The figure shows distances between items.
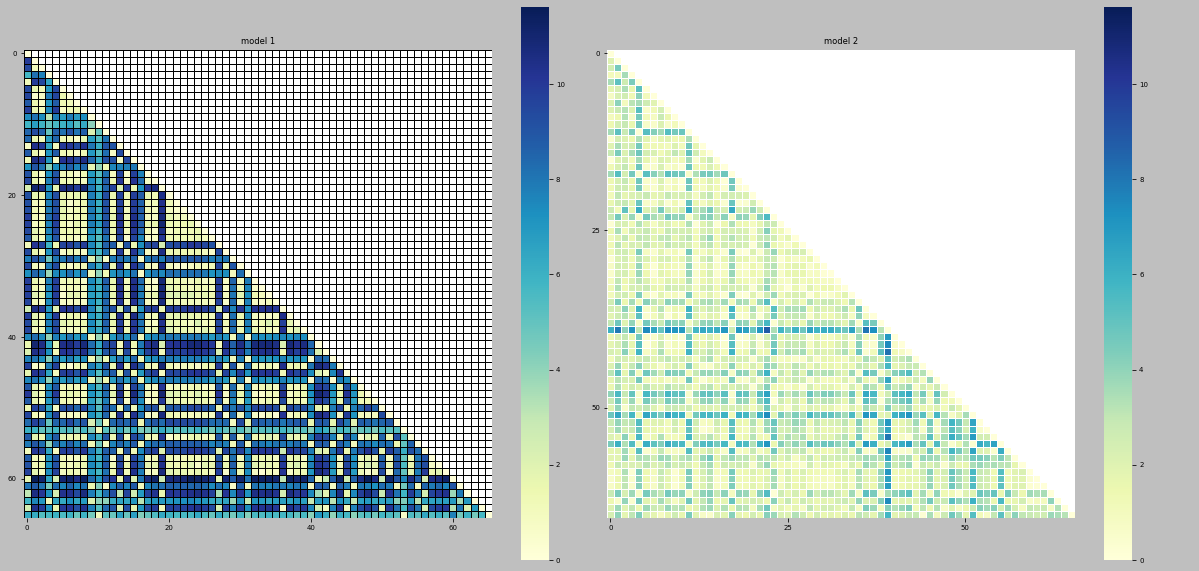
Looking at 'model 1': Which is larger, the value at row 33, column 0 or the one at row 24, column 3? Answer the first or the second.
the first
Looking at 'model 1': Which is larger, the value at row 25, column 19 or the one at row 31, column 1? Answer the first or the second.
the first
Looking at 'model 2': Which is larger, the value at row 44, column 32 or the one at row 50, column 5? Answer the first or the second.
the second
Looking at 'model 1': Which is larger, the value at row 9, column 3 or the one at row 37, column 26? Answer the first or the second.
the first
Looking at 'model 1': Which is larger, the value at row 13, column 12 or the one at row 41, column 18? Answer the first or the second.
the second
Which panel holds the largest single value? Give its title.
model 1
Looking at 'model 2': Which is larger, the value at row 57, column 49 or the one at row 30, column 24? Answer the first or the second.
the first
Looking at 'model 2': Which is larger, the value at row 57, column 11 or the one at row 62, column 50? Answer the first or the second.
the first
